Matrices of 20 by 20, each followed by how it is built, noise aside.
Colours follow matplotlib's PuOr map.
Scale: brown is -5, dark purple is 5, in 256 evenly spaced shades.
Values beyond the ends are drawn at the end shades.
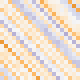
Toeplitz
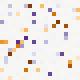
sparse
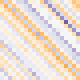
Toeplitz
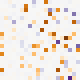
sparse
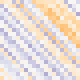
Toeplitz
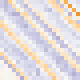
Toeplitz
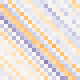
Toeplitz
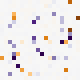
sparse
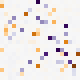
sparse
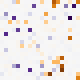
sparse
